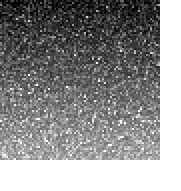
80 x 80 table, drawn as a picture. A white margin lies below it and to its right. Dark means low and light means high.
There are no regular stripes. No row or column stands out. Values rise toward the bottom. On average the colour sits 40% of the way up the scale.
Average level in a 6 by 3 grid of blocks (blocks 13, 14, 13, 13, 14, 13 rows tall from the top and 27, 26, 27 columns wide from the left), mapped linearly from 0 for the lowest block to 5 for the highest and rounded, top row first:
0 0 0 | 1 1 1 | 2 2 2 | 3 3 3 | 4 4 4 | 5 5 5
